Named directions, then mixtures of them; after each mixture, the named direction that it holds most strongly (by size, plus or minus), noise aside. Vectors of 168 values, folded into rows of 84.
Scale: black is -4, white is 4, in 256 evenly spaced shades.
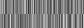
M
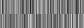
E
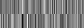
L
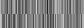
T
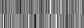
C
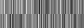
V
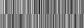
V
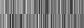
V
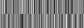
M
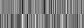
L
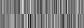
E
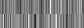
C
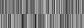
L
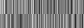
M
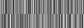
M
